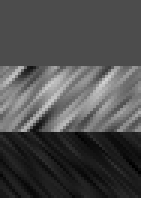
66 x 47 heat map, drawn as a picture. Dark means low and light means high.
The table splits into 3 rows of 1 panel. Panel 1,1: low, flat. Panel 2,1: middling, slanting up to the right, strong in contrast. Panel 3,1: very low, slanting down to the right, faint in contrast.
